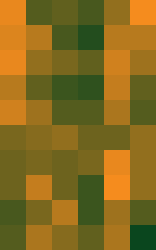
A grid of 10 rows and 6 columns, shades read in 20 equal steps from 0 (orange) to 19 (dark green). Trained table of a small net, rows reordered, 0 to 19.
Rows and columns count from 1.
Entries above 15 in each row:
0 1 0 1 0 0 0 0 0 1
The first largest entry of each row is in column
4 4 4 4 3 4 1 4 4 6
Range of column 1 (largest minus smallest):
13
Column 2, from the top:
13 5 8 12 7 9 10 4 10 6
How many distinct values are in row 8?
5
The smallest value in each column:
1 4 5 10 0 0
